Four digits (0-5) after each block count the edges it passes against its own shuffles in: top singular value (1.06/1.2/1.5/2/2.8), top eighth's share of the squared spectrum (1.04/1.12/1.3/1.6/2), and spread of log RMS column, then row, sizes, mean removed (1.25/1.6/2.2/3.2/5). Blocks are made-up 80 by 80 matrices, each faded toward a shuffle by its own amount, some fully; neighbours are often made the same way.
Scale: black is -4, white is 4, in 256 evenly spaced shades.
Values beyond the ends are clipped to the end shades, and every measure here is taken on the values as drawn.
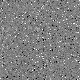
2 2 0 0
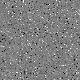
2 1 0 0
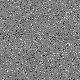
1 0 0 0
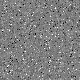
2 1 0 0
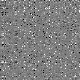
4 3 2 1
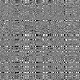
5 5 3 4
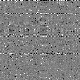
4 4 1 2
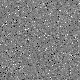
1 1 0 0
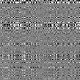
5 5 3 4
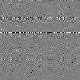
5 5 1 3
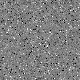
2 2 0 1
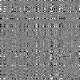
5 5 3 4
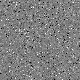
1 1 0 0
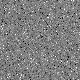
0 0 0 0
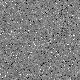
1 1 0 0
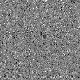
3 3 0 1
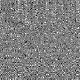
4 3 1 2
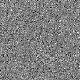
3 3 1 1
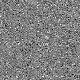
3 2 1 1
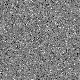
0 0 0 0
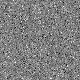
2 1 0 0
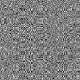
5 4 3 3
